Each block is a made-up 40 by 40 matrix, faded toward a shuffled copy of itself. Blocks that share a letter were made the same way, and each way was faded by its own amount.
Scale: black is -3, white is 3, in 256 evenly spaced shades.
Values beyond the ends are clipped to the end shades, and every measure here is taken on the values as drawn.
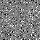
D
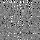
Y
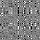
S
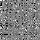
Y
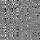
S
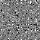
Y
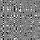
S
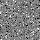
D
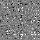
Y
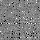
D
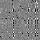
S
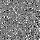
D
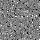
D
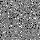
D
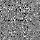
Y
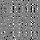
S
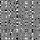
S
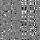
S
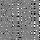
S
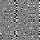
S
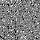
D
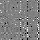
S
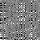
S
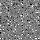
D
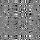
S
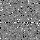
D
